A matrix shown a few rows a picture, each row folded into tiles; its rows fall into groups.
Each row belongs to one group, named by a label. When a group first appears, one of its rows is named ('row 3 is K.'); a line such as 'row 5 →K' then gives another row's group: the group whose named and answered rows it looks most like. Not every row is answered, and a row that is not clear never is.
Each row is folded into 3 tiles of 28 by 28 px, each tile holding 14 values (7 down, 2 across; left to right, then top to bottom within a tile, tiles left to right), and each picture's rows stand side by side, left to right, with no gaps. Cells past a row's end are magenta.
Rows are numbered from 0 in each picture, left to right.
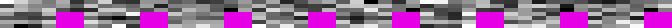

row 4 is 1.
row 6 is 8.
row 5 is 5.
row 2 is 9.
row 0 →5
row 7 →9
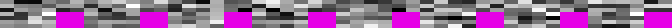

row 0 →9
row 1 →5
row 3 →5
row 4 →9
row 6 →1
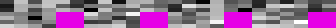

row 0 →8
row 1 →8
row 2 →8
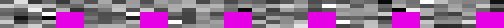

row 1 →1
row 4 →9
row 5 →5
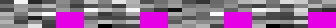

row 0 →8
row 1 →5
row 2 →9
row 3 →5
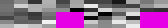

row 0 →1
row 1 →9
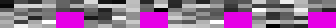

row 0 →8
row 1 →1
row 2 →8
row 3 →5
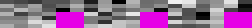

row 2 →5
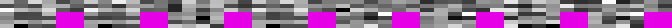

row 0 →5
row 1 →5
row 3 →5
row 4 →9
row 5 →9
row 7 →8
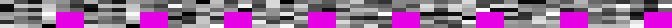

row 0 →8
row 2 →1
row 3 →8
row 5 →1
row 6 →9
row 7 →1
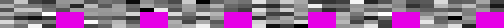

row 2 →8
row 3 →5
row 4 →8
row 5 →8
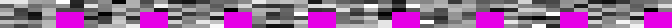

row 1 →1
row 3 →5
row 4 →1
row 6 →9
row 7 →9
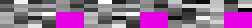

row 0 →8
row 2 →1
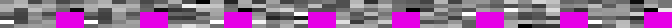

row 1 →1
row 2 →1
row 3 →9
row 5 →8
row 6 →5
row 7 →9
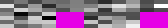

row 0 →9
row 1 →1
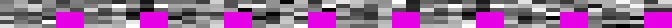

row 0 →1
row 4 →5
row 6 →1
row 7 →5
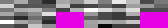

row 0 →9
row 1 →5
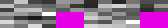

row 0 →9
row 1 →8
